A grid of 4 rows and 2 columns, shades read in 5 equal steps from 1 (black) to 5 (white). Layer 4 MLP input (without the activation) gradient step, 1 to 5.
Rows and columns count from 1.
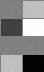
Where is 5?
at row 2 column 2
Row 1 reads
3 4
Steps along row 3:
same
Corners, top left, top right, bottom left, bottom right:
3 4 4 1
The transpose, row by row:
3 2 3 4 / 4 5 3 1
